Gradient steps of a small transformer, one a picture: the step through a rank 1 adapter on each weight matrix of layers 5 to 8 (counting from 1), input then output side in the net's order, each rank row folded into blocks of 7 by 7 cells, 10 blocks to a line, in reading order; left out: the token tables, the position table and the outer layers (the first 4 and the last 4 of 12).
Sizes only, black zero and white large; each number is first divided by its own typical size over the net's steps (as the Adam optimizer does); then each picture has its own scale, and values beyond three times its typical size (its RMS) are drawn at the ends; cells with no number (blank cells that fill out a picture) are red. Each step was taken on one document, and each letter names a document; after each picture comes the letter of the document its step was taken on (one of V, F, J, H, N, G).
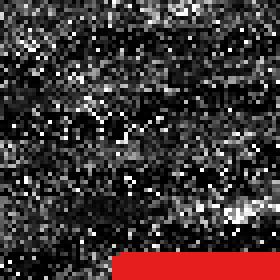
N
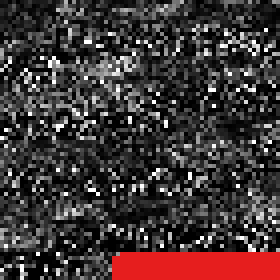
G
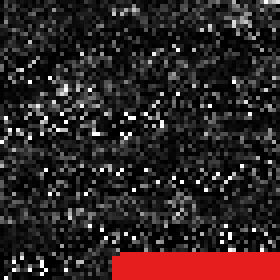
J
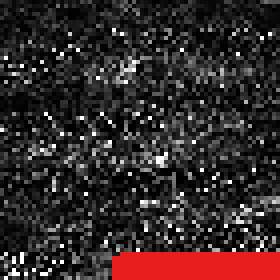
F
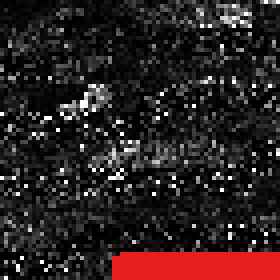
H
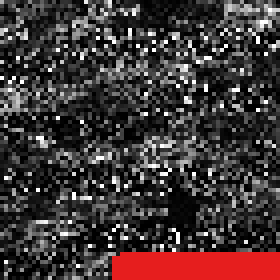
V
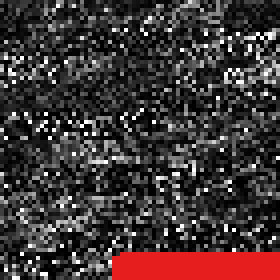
F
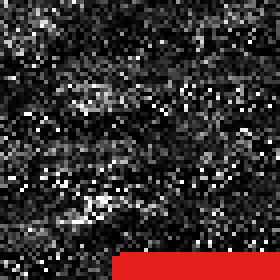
H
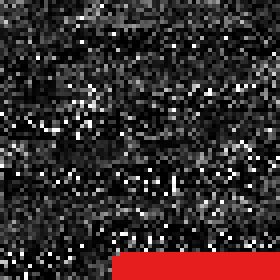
J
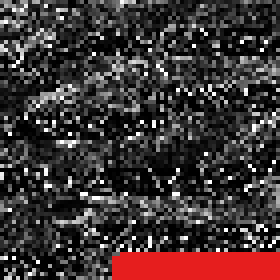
F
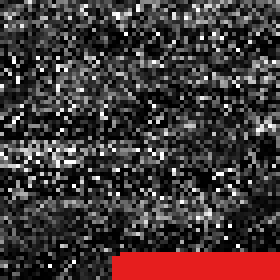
N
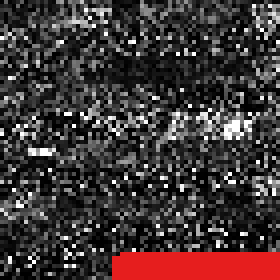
V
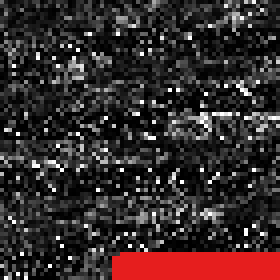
F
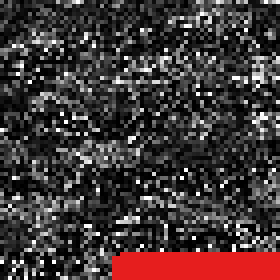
F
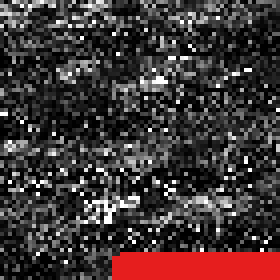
N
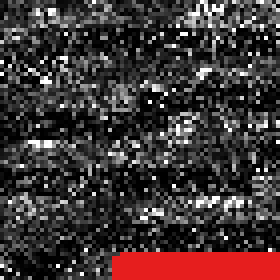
N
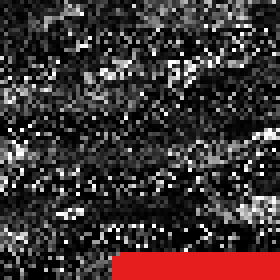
G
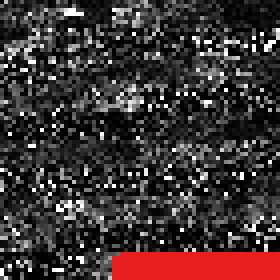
G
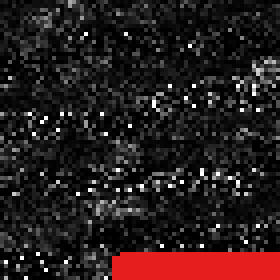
H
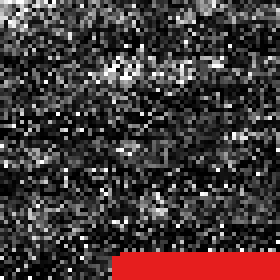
N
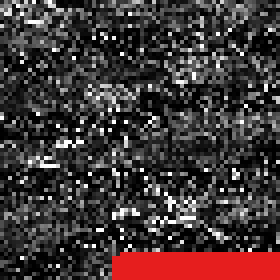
N
